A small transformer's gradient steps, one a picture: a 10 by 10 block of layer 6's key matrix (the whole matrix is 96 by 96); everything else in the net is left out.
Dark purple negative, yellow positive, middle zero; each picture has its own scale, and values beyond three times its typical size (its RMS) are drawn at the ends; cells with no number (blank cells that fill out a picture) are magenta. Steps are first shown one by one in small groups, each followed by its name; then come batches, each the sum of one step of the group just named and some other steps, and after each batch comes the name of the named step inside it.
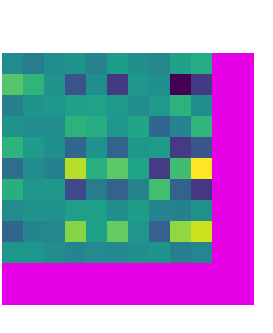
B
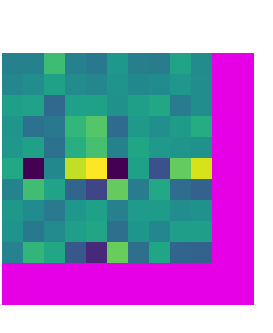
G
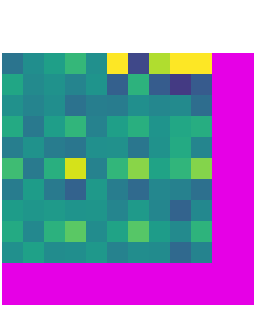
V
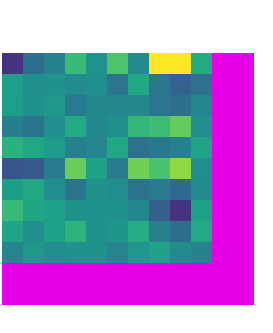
V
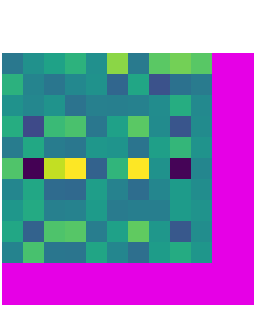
V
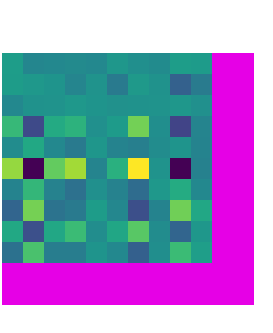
B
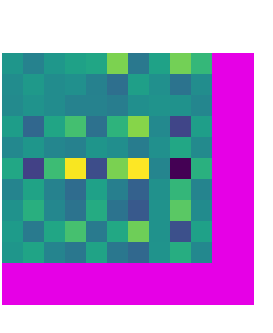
V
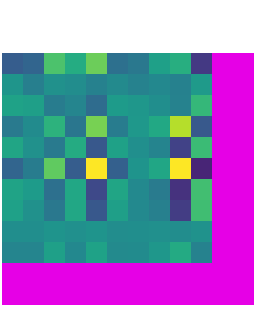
G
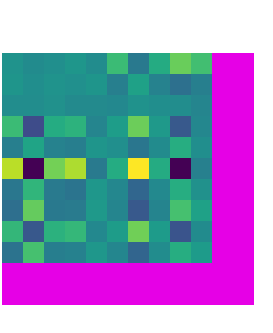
V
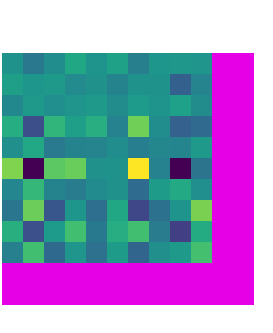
B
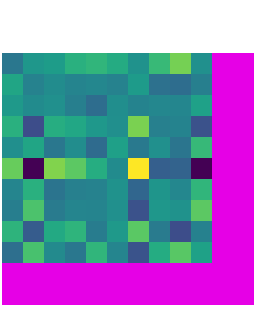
V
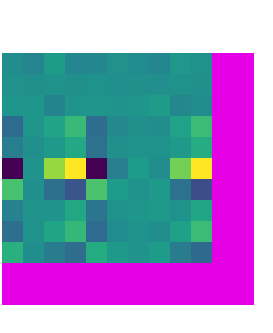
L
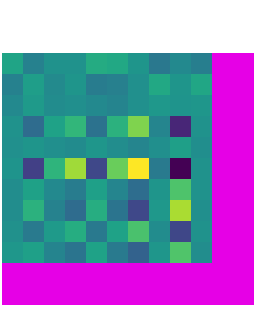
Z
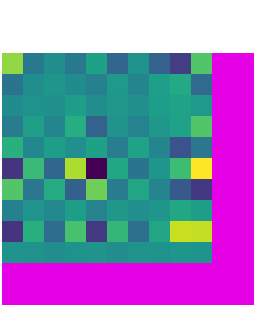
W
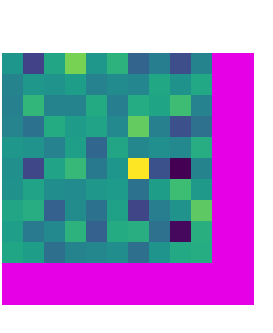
Z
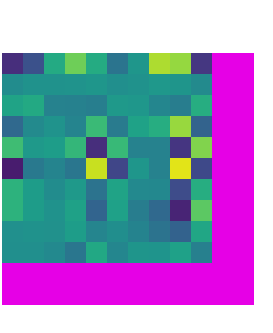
L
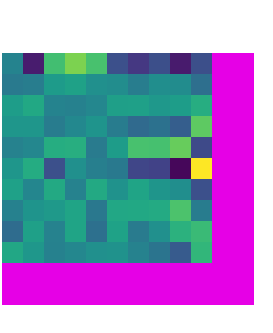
W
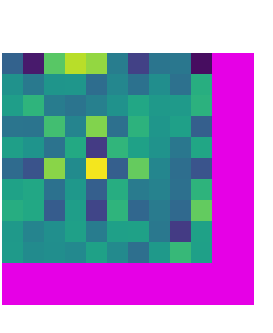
Z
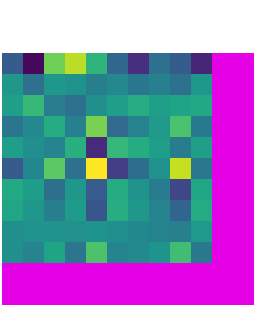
L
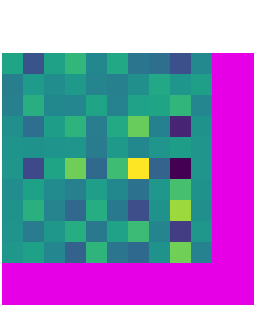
Z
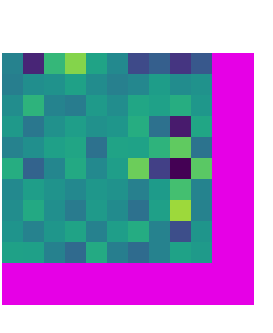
Z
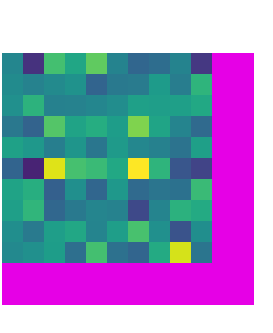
Z
